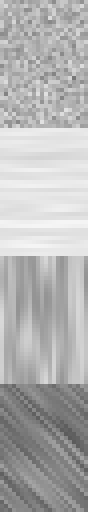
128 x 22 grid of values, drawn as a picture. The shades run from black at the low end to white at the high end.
The table splits into 4 rows of 1 panel. Panel 1,1: high, fine-grained. Panel 2,1: very high, streaked across, faint in contrast. Panel 3,1: high, streaked downward. Panel 4,1: middling, slanting down to the right.
